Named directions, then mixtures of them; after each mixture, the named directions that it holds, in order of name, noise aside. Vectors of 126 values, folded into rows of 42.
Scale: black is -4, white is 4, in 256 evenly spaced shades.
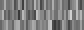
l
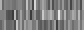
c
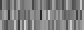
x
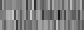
c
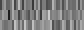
l, x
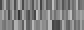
l, x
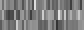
c, l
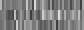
c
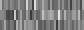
c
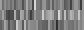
c, l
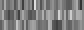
c, l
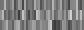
l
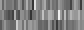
c, l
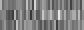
c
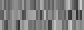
l, x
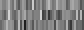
c, x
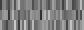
x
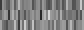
x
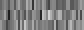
c, x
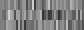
c, x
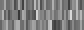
l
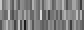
x
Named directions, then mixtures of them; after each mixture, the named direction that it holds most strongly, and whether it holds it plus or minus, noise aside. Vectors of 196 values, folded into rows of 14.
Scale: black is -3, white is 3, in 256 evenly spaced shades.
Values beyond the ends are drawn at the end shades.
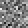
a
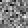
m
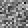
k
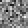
m, plus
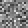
k, plus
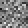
a, minus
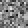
m, plus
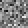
m, plus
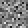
a, minus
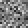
a, minus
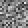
k, minus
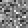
m, plus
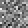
a, plus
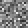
k, plus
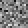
a, minus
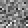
k, plus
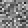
k, plus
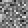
m, plus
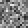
m, minus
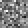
m, minus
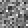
k, plus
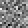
a, plus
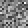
k, minus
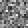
m, minus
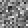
k, plus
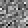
k, minus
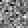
m, plus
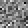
k, plus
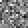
m, minus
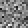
a, minus
